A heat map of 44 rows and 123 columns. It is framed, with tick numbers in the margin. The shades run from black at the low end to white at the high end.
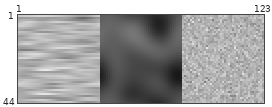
It is made of 1 by 3 panels. Panel 1,1: high, streaked across. Panel 1,2: low, smooth. Panel 1,3: high, fine-grained.
